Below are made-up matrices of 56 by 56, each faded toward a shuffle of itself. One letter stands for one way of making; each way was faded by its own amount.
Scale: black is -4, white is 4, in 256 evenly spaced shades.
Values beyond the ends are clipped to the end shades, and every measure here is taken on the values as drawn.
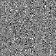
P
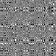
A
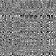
A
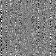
P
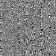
P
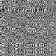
A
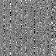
P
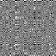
A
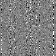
P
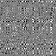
A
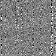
P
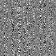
P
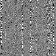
P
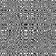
A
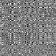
A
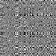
A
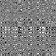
A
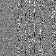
P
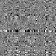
A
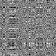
A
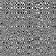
A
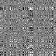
A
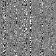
P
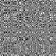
A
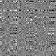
A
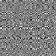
A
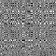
A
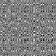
A
